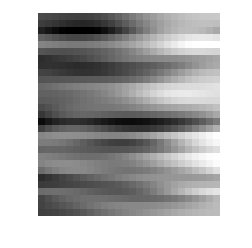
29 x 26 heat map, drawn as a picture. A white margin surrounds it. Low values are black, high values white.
Histogram: bell-shaped. Ninth with the lowest average: top left. Grain: streaks across. Slope: up to the right.
